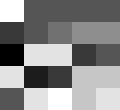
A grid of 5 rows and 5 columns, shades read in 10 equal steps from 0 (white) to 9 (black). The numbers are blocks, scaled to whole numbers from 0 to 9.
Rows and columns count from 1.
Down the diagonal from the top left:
0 6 1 2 1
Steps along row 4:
up down down same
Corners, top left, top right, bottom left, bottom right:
0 6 6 1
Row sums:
24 26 24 20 10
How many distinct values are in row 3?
4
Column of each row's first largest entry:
2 1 1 2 1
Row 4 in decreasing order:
8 7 2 2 1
